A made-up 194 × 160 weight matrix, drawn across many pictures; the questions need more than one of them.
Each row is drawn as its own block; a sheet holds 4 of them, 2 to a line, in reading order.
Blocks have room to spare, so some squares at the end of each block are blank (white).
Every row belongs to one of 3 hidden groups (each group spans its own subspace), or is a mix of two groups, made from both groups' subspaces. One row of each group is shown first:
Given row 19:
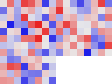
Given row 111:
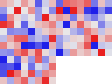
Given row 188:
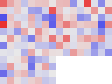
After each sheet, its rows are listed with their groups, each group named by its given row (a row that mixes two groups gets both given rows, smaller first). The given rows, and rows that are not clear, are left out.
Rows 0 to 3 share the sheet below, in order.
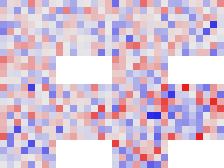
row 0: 111
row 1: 111
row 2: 111
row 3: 19 and 188
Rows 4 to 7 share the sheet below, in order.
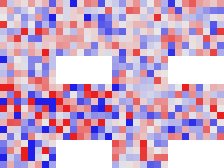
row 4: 188
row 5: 111
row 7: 188
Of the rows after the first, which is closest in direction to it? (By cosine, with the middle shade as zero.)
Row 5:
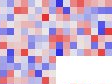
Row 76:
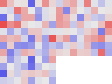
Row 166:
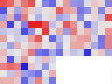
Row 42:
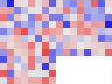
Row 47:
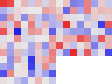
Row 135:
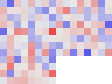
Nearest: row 76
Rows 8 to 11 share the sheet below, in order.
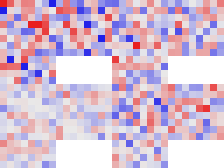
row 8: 19
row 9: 111
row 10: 111
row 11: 19
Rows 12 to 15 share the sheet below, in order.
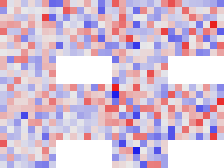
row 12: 19
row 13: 111
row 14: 188
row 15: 19 and 111
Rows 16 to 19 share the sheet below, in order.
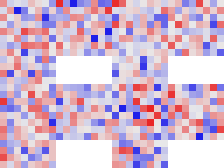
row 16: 111 and 188
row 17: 188
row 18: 19 and 188
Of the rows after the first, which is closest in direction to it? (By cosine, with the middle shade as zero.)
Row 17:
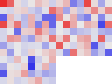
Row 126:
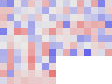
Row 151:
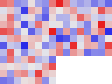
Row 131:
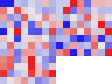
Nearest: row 151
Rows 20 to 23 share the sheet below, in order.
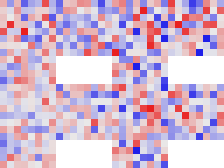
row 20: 19
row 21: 19 and 111
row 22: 111
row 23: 19
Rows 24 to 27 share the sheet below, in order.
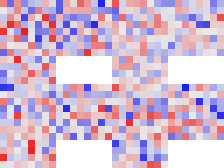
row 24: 19
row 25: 19
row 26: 188
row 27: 188
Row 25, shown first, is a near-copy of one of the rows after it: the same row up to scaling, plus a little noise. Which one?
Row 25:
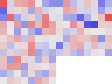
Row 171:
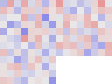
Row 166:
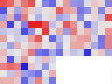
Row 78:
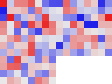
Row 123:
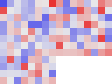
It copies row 78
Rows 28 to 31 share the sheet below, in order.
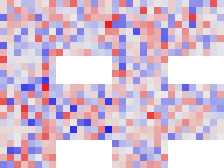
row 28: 188
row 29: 19 and 188
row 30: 19
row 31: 19 and 188
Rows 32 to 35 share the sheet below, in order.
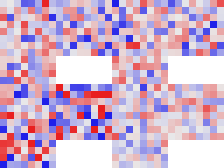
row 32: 19
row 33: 111
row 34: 111
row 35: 19 and 111
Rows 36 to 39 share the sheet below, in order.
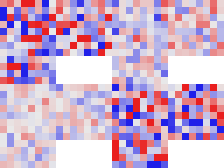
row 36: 19
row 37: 19
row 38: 19 and 111
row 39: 19 and 188
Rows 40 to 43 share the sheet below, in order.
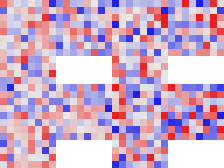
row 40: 19
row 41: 188
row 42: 188
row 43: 111
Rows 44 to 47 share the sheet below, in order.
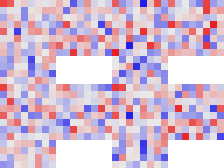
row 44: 188
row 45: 111
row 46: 19 and 111
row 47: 188
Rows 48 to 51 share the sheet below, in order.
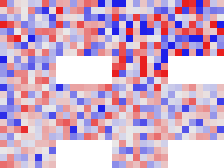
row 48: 111 and 188
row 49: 188
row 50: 111
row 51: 19
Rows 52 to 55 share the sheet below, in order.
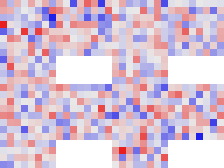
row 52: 188
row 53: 19
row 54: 111
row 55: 19 and 188
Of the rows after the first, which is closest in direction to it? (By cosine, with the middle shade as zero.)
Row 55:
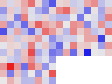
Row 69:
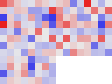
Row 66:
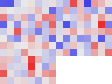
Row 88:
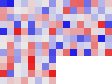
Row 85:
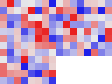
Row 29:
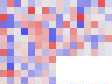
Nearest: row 88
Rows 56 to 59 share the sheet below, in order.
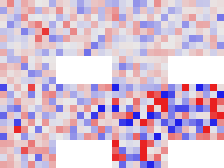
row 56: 19
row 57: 19
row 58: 111
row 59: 188
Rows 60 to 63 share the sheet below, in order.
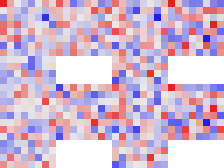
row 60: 111 and 188
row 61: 111
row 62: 111
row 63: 111
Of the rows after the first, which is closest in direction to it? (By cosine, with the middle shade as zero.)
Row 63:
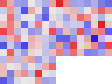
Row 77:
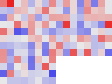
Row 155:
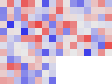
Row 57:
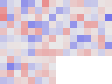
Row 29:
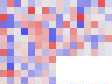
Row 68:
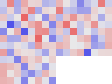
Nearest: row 155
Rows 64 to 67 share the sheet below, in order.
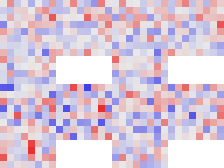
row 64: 188
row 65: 188
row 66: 188
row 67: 111 and 188
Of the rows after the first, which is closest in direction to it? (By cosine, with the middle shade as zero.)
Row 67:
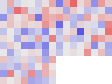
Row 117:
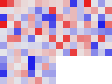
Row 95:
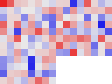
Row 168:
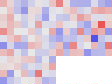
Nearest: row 117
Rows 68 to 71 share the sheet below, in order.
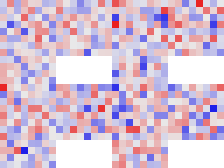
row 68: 19
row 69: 188
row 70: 19 and 111
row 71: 111
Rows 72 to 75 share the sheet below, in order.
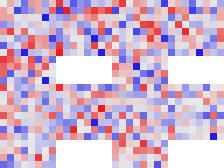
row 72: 111
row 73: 19
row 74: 111
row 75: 111
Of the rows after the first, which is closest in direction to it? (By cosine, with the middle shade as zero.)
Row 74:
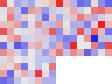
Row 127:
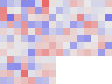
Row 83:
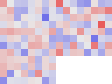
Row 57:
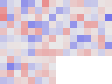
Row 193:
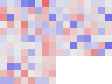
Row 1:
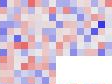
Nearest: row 83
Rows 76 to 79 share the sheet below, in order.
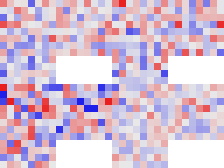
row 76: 111 and 188
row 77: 188
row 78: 19
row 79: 19
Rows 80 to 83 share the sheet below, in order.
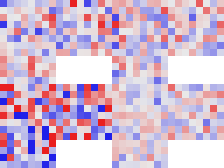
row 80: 188
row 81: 188
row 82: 188
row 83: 111
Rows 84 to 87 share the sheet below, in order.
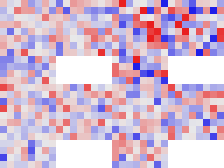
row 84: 111
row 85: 19
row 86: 188
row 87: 111
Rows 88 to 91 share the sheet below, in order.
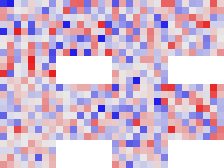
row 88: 188
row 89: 19
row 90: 111
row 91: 19
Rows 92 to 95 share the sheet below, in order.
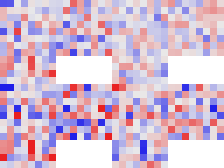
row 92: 188
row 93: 19 and 111
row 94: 188
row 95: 188
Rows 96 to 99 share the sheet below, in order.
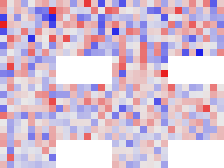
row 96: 188
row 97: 188
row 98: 188
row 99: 19
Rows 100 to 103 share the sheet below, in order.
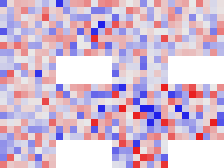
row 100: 111
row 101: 111 and 188
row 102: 111
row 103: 19
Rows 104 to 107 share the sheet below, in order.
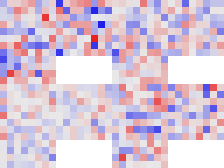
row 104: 111
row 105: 111 and 188
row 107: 111 and 188
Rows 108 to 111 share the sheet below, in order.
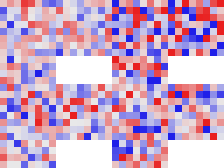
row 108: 19 and 111
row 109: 111 and 188
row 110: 19
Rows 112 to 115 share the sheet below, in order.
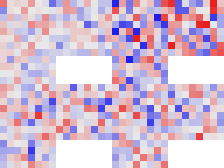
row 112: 19
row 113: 19
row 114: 19 and 188
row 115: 19
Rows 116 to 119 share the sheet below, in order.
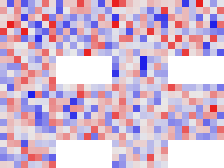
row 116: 19
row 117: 188
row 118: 19
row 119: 111
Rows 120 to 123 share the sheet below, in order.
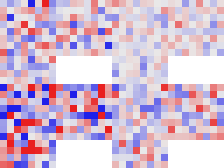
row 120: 19 and 111
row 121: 188
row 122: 19 and 111
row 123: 19
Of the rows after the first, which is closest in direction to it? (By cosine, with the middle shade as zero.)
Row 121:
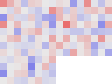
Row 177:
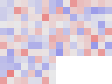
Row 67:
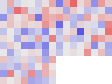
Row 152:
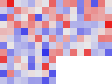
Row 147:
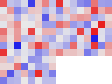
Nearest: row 152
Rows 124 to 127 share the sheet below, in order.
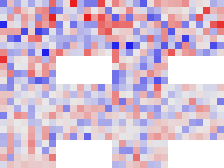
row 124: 188
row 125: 111 and 188
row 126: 188
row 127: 19
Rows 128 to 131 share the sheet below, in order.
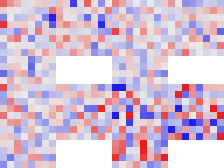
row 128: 188
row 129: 111 and 188
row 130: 19 and 111
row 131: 188
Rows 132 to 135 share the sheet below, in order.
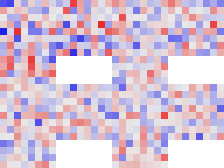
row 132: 188
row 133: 111
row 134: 188
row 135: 188
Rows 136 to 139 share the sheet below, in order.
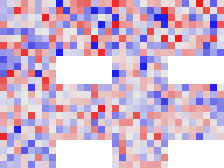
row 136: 111
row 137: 188
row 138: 111
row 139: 188
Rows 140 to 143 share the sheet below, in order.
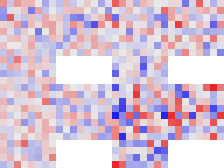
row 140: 19
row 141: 188
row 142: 19
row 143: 19 and 111
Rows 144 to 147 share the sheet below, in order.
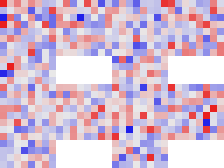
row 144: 19 and 188
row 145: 19 and 111
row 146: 111
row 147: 111
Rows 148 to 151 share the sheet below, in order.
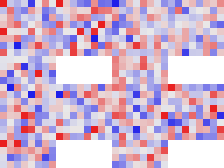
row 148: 111
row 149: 111 and 188
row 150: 19 and 111
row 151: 111
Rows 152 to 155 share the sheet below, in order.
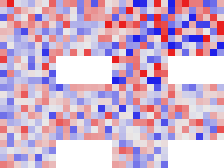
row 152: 188
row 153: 19 and 188
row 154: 111
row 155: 19
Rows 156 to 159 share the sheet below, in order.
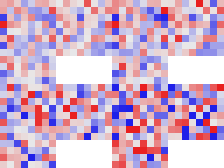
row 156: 188
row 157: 188
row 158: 19
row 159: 111
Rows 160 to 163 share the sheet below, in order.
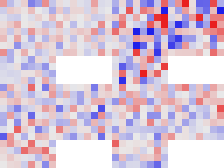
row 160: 111
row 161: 111 and 188
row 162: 111
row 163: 188
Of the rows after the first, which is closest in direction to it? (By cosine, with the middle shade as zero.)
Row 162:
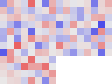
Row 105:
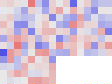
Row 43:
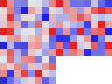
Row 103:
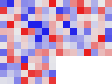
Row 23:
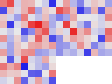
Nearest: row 105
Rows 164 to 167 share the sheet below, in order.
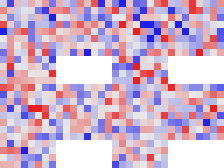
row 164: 188
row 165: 19
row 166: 19
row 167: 111
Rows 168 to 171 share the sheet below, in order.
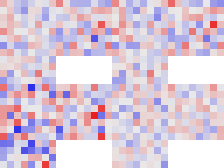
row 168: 111
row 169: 111
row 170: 111
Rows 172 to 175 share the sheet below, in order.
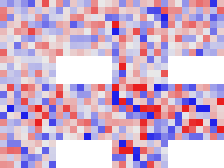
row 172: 19 and 111
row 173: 188
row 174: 19
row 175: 19
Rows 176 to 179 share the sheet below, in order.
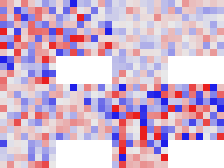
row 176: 188
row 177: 111
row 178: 188
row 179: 188
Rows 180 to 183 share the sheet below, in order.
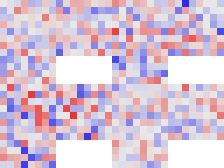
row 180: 111
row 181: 188
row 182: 19
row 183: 188
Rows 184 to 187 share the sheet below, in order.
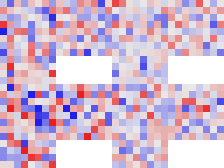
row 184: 188
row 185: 188
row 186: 19
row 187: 19
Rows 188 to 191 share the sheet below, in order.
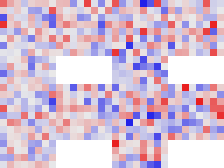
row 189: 111
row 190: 188
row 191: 188
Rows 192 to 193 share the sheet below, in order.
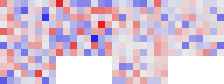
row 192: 111
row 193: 19
